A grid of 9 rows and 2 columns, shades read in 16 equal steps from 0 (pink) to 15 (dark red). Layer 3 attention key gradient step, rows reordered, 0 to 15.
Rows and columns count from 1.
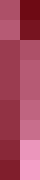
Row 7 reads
11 5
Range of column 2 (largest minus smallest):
15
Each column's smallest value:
7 0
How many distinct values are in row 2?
2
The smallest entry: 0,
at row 9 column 2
